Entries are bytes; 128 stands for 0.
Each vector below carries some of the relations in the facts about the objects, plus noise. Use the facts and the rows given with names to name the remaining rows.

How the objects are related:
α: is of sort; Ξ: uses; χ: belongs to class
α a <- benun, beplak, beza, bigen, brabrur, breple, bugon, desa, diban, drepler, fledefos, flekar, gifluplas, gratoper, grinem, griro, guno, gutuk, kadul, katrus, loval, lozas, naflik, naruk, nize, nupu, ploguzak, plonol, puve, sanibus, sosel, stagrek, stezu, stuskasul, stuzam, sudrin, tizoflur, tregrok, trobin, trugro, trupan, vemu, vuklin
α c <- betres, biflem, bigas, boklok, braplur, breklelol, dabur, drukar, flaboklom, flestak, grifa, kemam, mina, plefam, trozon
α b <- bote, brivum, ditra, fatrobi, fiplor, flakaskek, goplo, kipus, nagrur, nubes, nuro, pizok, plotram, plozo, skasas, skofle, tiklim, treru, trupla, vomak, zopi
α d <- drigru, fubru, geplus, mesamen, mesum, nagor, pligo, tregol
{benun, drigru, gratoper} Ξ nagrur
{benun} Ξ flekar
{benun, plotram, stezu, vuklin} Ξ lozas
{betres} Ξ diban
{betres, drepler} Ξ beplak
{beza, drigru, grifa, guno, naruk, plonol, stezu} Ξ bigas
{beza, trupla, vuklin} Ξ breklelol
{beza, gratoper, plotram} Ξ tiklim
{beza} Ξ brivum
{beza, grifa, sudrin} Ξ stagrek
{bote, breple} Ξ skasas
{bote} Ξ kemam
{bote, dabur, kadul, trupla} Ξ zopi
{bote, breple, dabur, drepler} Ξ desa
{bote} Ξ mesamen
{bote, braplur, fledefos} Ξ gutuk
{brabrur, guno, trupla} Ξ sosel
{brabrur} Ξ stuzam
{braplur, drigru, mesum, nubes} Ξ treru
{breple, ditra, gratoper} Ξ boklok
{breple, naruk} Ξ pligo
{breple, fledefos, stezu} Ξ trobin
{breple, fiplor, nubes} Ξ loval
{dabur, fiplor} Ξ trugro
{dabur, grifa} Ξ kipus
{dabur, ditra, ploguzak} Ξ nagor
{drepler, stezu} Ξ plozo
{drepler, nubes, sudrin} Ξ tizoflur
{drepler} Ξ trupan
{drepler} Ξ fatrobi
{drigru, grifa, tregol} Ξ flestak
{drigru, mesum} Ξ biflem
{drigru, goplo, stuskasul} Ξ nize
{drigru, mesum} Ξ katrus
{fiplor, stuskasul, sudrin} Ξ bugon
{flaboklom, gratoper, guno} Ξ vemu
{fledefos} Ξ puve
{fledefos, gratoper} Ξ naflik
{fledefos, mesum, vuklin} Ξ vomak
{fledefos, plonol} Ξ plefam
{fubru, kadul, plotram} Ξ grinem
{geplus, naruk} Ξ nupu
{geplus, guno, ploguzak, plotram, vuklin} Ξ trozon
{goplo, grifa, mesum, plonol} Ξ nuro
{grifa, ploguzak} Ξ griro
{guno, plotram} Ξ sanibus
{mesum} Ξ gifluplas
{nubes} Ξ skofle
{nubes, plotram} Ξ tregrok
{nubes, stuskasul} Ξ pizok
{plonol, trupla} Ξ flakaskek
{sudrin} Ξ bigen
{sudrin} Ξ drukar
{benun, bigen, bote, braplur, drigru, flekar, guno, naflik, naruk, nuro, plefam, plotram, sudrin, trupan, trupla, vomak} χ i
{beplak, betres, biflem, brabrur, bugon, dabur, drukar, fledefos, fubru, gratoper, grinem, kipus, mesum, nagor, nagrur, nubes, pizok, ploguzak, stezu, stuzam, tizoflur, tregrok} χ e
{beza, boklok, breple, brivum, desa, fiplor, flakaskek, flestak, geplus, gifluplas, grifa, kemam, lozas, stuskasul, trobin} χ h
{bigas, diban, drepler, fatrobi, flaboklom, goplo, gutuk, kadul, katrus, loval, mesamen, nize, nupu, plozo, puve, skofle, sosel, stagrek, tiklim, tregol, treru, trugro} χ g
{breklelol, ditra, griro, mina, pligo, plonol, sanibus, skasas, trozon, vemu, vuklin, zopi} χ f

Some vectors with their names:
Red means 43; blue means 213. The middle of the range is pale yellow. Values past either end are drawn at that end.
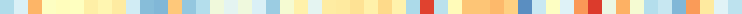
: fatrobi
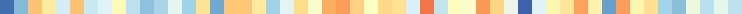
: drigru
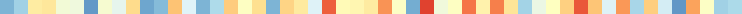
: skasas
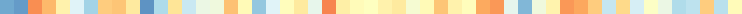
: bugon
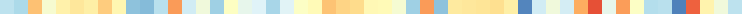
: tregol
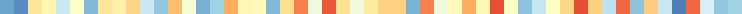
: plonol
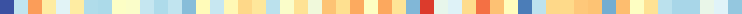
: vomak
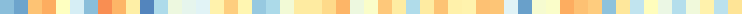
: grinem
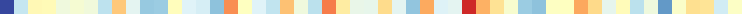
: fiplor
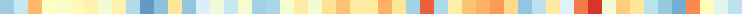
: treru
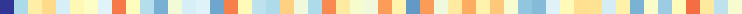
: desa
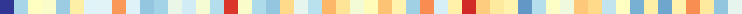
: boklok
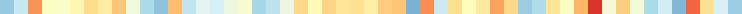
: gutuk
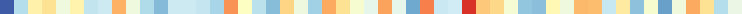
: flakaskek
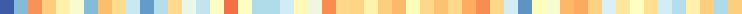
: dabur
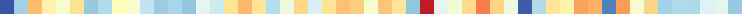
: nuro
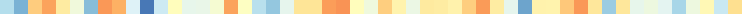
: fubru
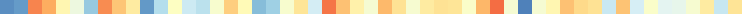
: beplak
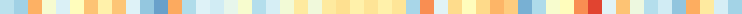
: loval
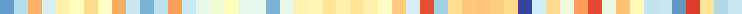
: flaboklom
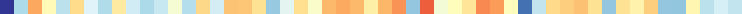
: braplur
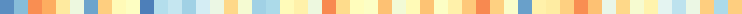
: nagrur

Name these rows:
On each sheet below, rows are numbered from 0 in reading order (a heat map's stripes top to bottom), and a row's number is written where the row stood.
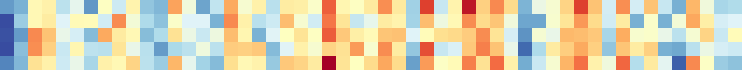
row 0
ditra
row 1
stuskasul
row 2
ploguzak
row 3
trupla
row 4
vuklin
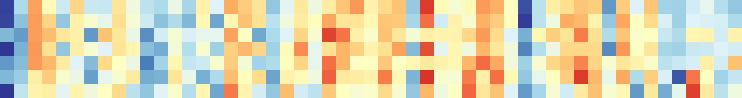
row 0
plefam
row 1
benun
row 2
mesum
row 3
naruk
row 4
nubes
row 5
zopi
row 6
flestak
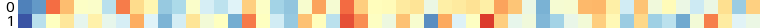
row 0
stezu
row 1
geplus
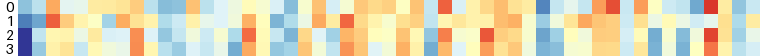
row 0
bigas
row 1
fledefos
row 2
kemam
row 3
gifluplas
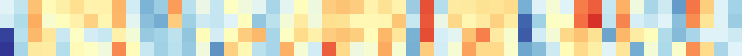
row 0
mesamen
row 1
nize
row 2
plotram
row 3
lozas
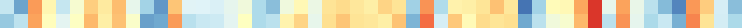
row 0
sosel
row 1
nupu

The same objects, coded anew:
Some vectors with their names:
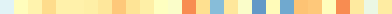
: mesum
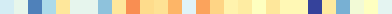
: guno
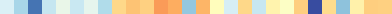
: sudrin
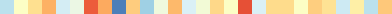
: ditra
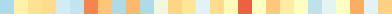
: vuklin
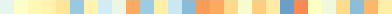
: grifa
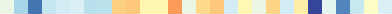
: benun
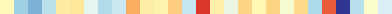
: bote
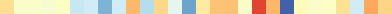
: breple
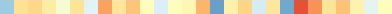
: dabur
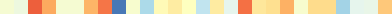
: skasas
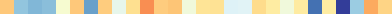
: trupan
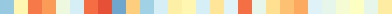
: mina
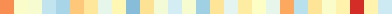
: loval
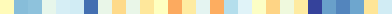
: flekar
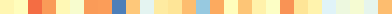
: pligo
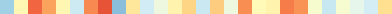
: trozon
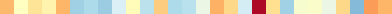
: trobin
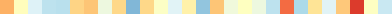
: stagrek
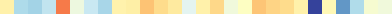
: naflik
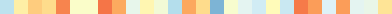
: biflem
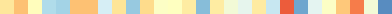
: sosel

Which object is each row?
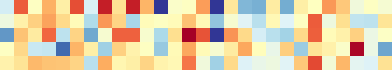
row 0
betres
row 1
nagrur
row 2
fubru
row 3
kadul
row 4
nagor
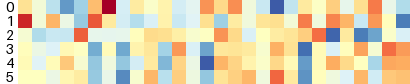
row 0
tregol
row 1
mesamen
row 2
plefam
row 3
stuskasul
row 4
fiplor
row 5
beza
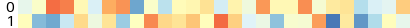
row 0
zopi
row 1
drigru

